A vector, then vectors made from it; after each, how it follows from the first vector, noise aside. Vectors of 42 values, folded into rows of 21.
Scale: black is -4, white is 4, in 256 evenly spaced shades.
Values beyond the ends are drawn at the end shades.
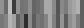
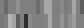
partly zeroed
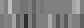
partly zeroed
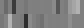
partly zeroed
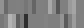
partly zeroed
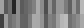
wrapped around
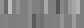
partly zeroed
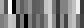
scaled up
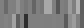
partly zeroed
